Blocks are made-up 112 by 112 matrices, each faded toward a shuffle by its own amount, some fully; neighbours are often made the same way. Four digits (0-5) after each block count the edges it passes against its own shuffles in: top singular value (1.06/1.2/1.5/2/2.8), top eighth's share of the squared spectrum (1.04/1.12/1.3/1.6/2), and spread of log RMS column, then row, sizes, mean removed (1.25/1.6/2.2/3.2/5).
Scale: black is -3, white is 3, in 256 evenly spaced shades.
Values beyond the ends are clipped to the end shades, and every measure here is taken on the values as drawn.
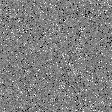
0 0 0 0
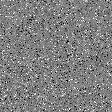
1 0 0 0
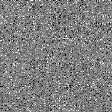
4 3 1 2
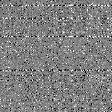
4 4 1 3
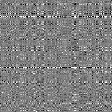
5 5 3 4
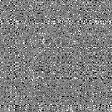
4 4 2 3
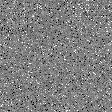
2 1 0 0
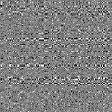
5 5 3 4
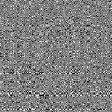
4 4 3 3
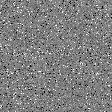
2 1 0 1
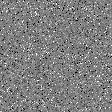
1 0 0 0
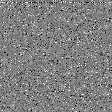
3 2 0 1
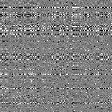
5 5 3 4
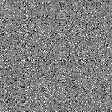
4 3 1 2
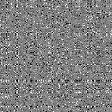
5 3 3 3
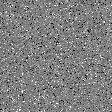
0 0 0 0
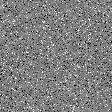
0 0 0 0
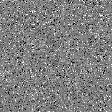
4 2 1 1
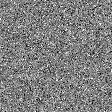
1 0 0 0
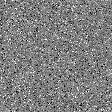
0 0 0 0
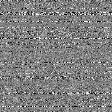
2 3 0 4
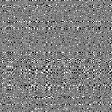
5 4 3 4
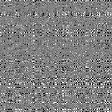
5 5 3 4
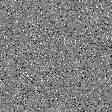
2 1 0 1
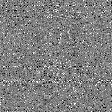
4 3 1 2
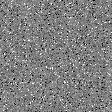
2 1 0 0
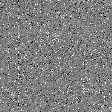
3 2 1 0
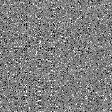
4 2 2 1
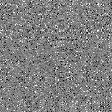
4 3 1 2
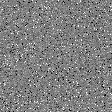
2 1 0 0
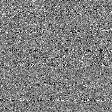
1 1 0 3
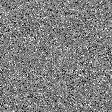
0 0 0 1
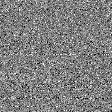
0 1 0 3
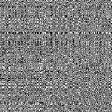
5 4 3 3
